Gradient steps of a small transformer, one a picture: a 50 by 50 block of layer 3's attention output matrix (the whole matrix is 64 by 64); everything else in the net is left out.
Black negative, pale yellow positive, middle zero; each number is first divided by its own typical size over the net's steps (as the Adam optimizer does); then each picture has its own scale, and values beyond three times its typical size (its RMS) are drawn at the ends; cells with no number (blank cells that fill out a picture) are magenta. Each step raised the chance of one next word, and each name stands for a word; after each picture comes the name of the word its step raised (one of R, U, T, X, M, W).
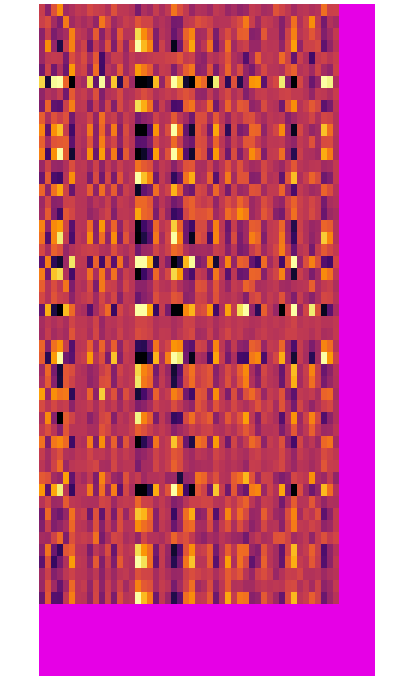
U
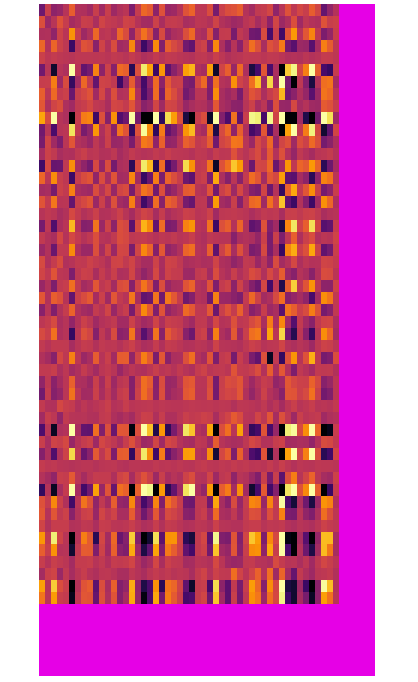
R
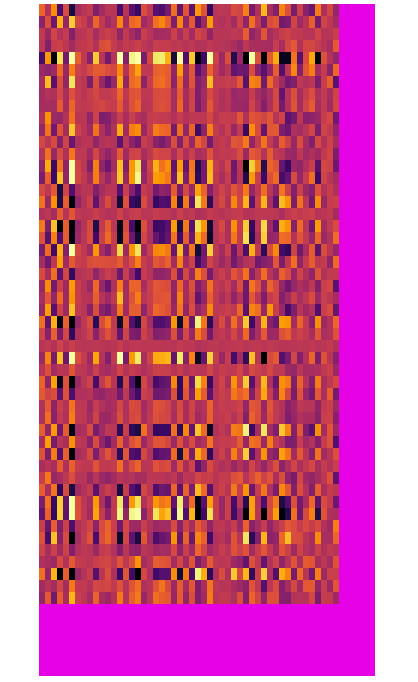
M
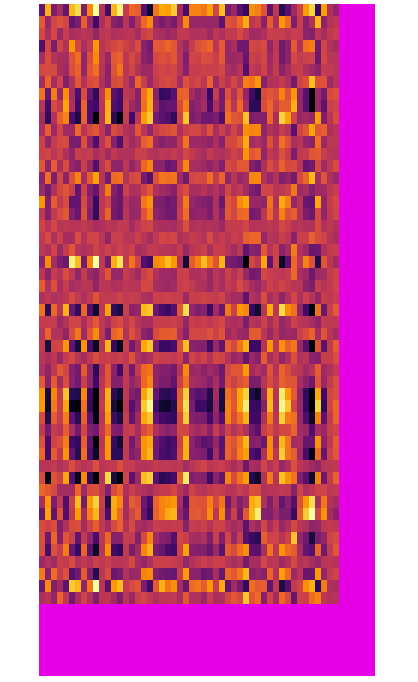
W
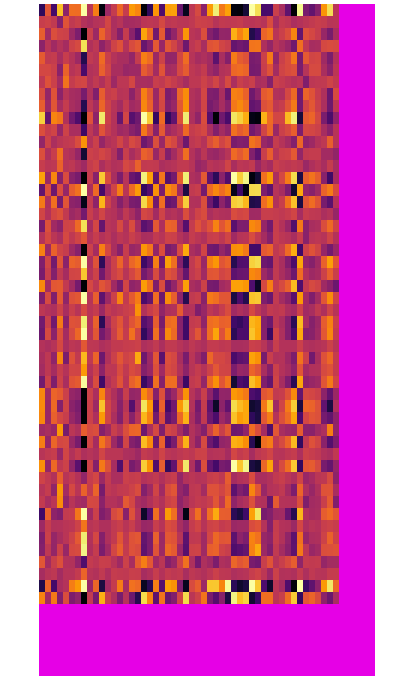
M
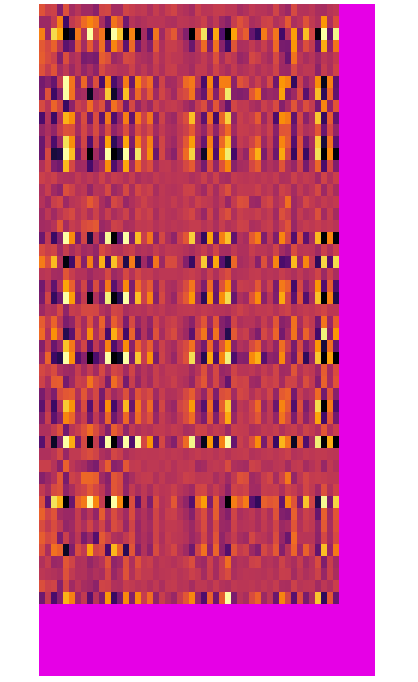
U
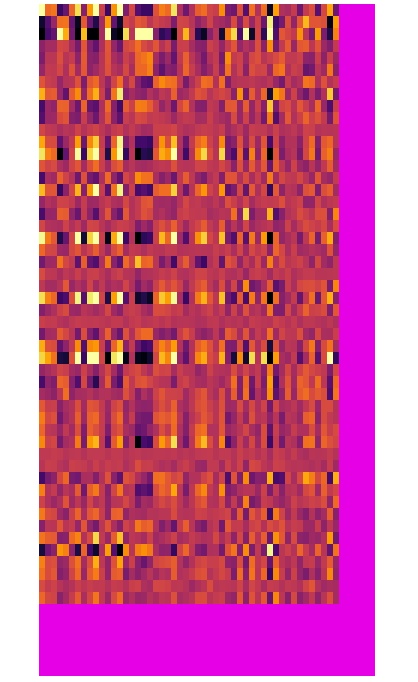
U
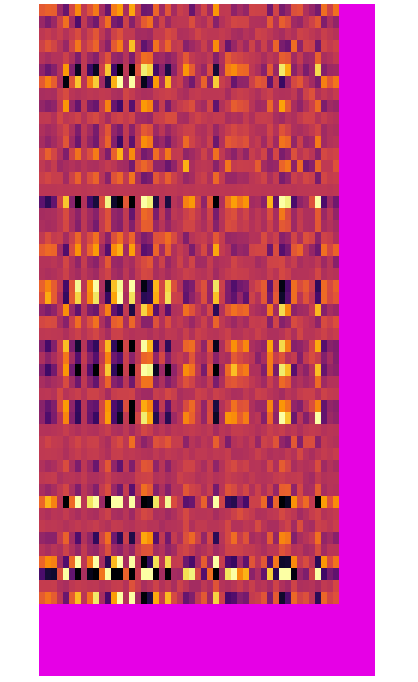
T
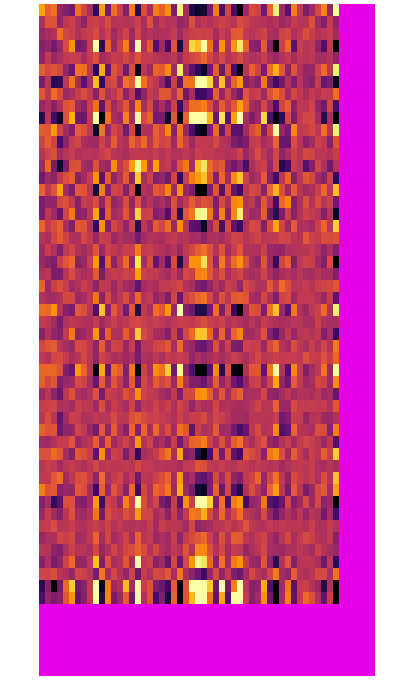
R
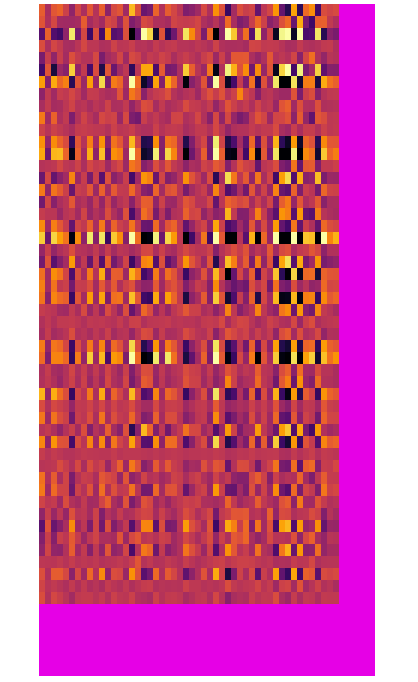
U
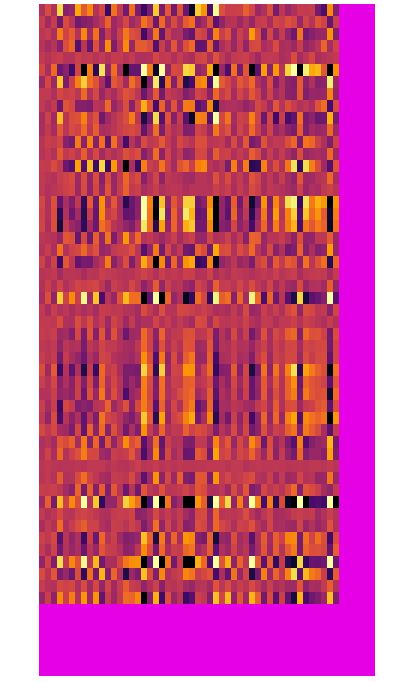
T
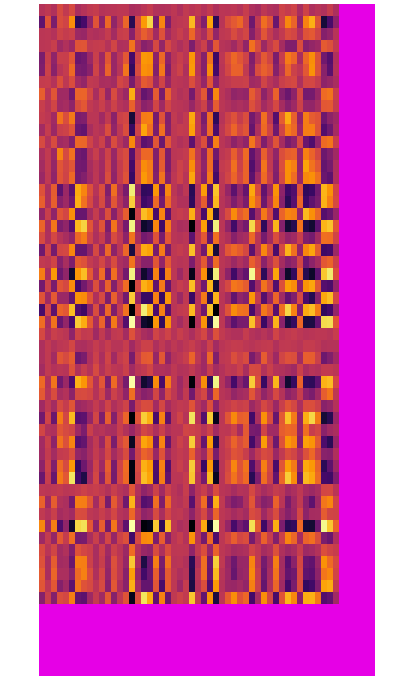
M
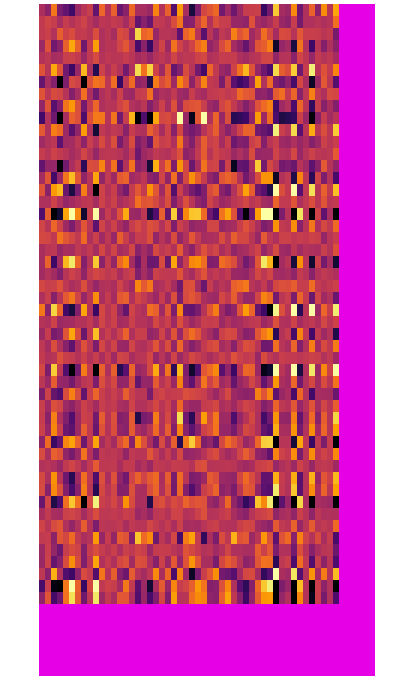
R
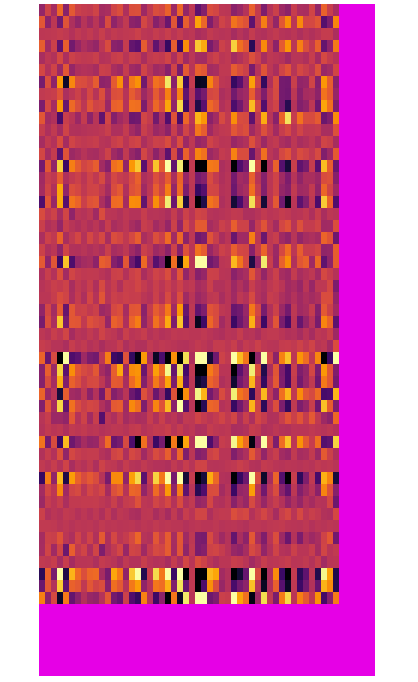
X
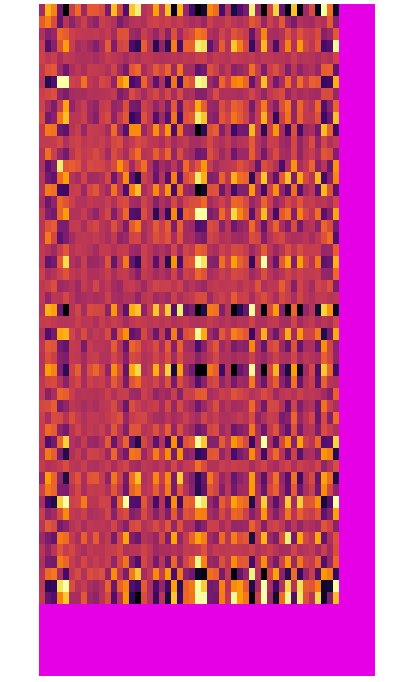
R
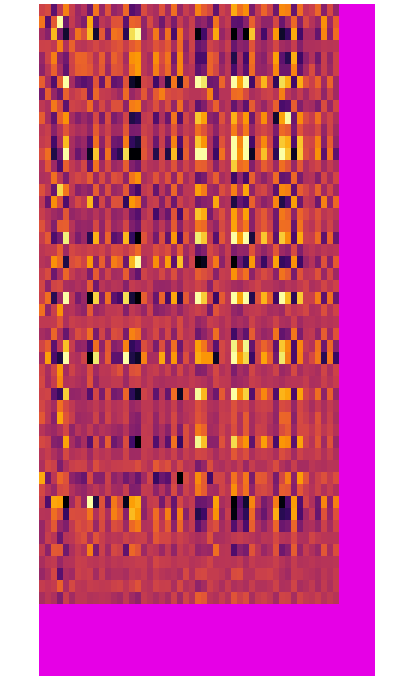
U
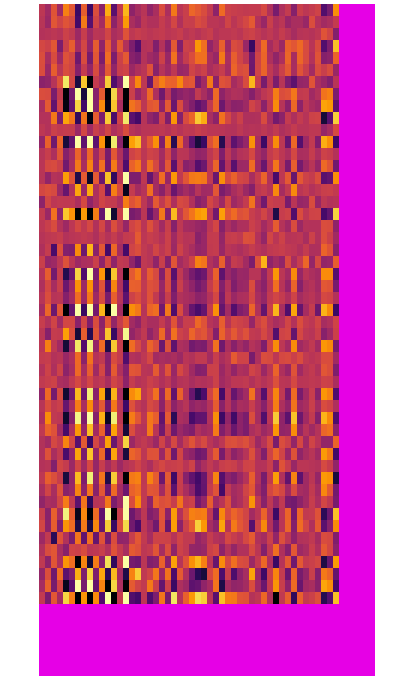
W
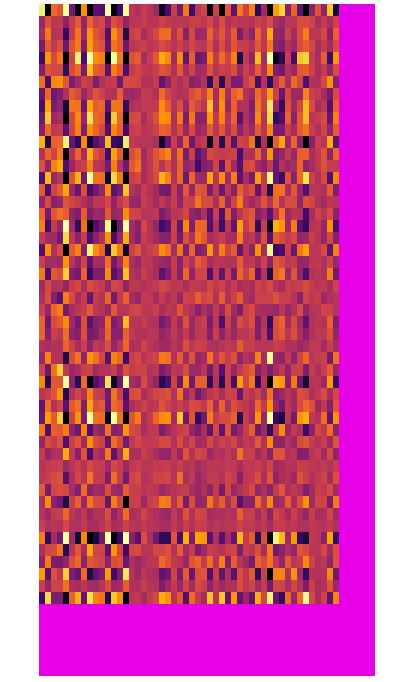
M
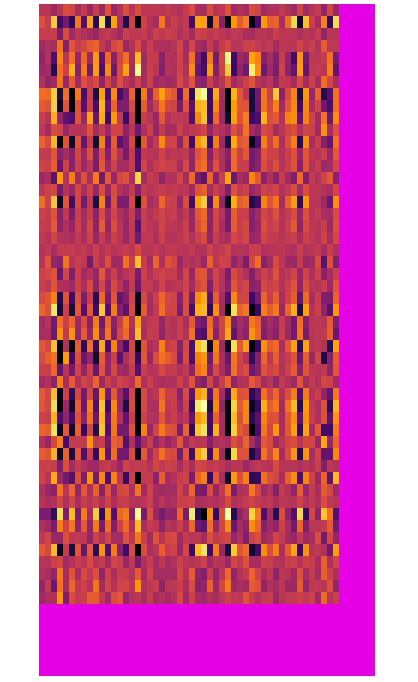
W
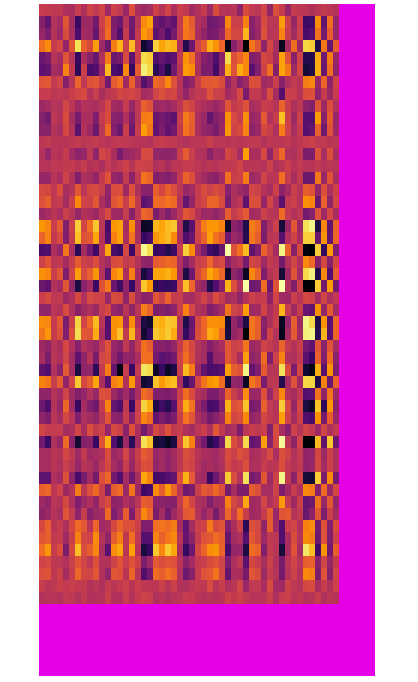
M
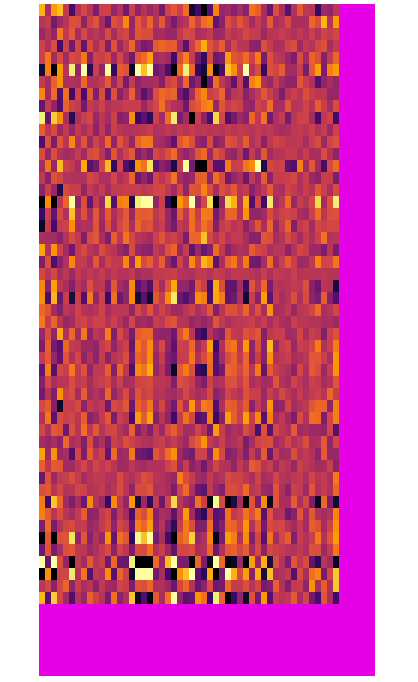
T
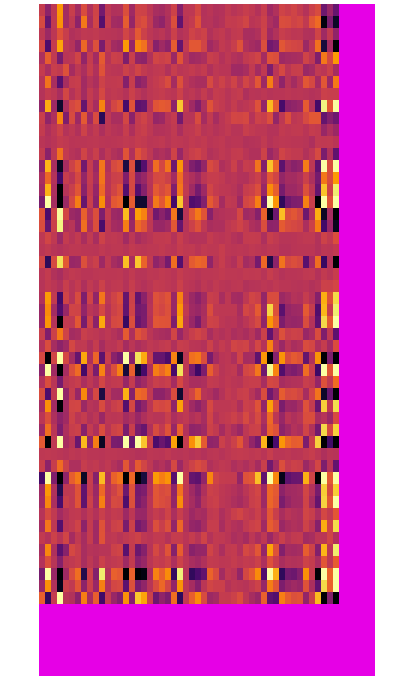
X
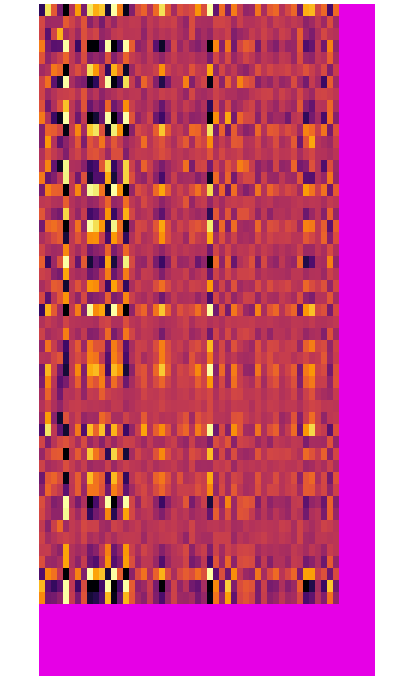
R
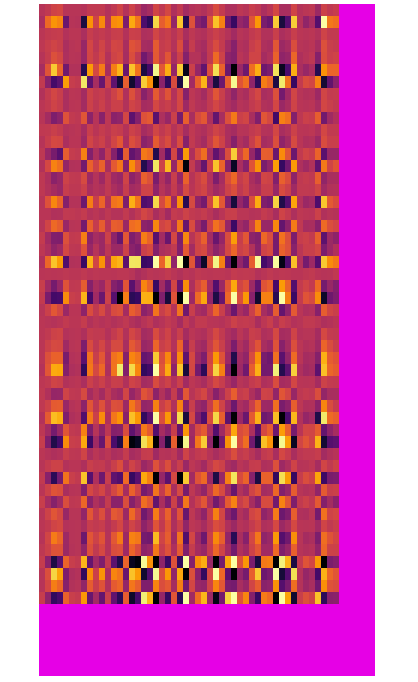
T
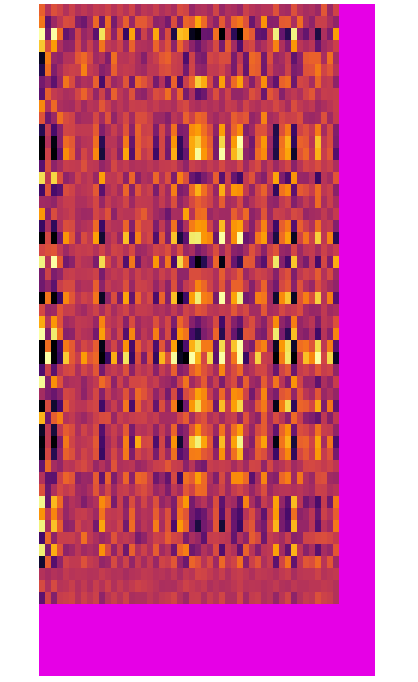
U
